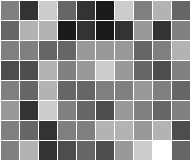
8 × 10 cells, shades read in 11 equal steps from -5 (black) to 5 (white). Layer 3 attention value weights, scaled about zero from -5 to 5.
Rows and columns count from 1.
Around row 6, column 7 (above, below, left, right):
0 2 -2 0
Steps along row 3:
same down same up same same down up up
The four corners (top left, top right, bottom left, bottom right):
0 -1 0 -1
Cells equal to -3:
8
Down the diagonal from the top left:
0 2 -1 0 -1 -2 2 3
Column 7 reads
3 -3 1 1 0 1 2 1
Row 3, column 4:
-1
